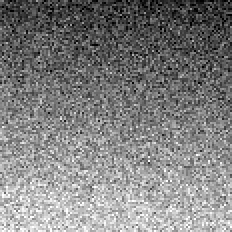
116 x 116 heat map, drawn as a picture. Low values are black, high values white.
Odd rows or columns: none. Slope: up to the bottom. Average level on the scale: 50%.
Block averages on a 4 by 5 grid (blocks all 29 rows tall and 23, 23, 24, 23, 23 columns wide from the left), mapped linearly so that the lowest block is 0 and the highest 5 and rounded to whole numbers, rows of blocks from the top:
1 0 0 0 0 / 2 2 2 2 1 / 3 3 3 3 3 / 5 5 5 5 4
